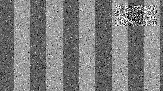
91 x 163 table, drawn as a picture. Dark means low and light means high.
Values change most from cell to cell in the top right. Stripes running up and down repeat 5 times from left to right. There is no overall slope. An odd patch, rougher than its surroundings, sits in the top right.
